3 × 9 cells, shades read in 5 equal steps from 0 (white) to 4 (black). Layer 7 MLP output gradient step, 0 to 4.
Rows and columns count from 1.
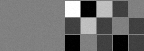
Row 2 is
2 2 2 2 3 1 3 2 3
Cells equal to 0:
1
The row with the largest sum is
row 3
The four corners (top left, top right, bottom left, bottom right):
2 2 2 3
